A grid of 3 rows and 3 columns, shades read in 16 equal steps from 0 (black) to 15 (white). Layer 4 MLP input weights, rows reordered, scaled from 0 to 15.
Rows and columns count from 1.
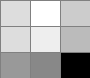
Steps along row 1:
up down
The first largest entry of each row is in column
2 2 1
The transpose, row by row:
13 13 9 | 15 14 8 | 12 11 0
